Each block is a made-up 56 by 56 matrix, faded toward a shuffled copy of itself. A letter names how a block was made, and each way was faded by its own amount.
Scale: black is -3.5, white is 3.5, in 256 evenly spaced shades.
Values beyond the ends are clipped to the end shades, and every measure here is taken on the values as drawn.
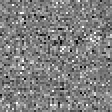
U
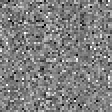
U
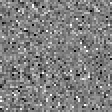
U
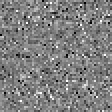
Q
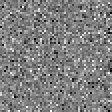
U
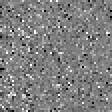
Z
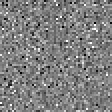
U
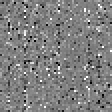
Z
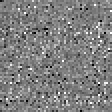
Q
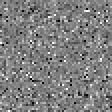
Q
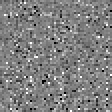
Z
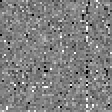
Z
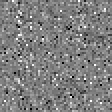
Z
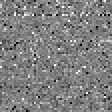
Q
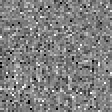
U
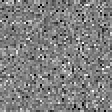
U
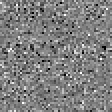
U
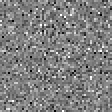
U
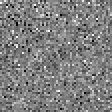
U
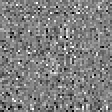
U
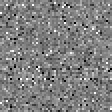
Q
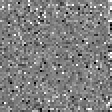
Z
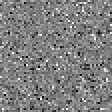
Q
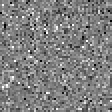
U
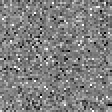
U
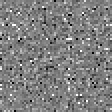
Q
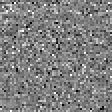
U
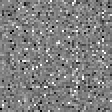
Z
